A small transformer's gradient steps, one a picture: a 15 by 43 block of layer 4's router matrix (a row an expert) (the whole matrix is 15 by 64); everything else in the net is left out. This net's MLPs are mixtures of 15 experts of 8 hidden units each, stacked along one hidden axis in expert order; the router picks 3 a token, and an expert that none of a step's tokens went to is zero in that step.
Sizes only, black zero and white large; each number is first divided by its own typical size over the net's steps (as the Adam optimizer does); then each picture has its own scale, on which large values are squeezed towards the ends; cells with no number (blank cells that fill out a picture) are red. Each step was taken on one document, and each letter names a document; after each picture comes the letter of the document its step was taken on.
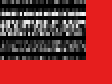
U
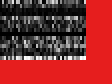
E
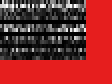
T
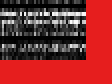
U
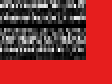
T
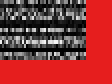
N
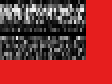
T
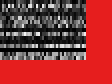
N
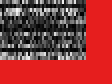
N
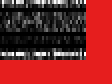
E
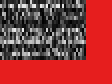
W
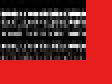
U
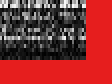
W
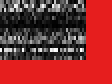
T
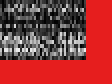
N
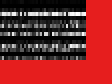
U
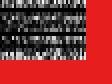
E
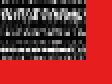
U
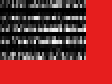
E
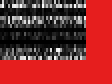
E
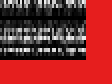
W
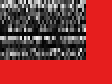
W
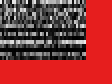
N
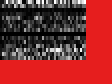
E
